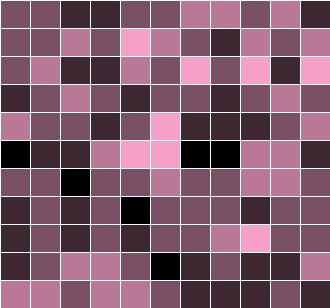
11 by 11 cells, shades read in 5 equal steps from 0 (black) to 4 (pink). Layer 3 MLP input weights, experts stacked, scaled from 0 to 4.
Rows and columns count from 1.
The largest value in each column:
3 3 3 3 4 4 4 3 4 3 4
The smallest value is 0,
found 6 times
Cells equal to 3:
27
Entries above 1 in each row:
8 10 8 8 7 5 10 7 8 6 7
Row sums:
22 27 27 21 22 20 23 17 22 19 22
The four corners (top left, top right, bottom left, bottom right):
2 1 3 1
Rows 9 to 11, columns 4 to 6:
2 1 2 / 3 2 0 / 3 3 2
